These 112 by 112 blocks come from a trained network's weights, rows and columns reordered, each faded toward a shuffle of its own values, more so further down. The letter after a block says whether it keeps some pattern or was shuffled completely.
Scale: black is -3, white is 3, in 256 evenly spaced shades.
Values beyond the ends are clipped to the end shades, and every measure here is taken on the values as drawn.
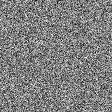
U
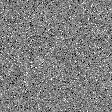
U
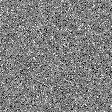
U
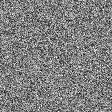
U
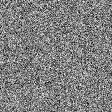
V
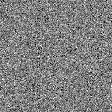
V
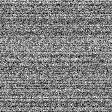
V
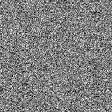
V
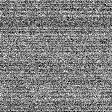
V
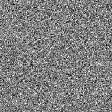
V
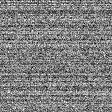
V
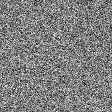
U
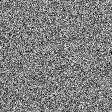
U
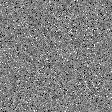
U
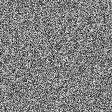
U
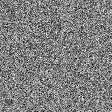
V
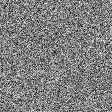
U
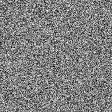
V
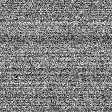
V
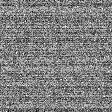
V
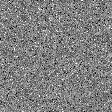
V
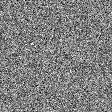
U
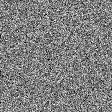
U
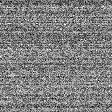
V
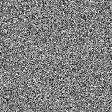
V
